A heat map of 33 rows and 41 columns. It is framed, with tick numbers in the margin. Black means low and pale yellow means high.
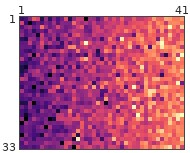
The field climbs toward the right. The values follow a bell shape. The grain is fine, like static. No single row or column stands out from its neighbours. There are no regular stripes.
